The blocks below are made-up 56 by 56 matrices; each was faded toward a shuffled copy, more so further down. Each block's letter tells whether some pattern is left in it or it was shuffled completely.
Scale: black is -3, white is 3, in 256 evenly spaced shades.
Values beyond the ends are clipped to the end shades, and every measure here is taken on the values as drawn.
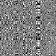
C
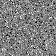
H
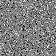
H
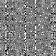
C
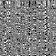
C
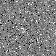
H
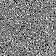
H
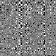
C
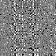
C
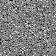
H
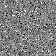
H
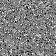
H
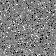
H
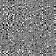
C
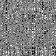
C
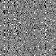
C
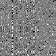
C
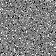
H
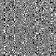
C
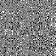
C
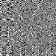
C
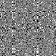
C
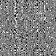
C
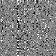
C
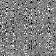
C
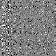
C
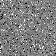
H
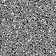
H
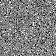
H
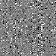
C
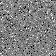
H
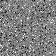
H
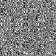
C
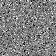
H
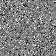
H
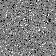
H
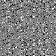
C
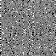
C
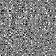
C
